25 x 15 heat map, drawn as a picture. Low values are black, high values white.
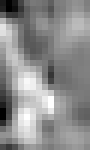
The right part is calmer, past a seam about 60% of the way across. The middle right is the smoothest part. Neither half mirrors the other.
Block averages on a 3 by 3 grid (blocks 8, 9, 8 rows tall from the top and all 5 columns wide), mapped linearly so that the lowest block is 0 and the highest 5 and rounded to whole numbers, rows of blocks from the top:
014 / 431 / 352
